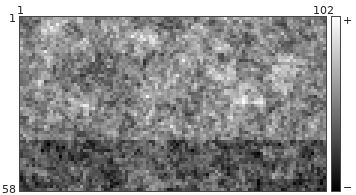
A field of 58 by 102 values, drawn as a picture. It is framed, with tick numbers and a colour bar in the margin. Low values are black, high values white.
Stripes: none. Grain: blotchy. Seam: horizontal, 70% of the way down, the top part higher. Average level on the scale: 50%.
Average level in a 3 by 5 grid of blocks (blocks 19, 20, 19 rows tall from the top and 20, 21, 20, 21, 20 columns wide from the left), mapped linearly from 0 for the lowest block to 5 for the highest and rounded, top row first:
4 4 4 4 4
4 3 4 5 4
0 0 1 0 0
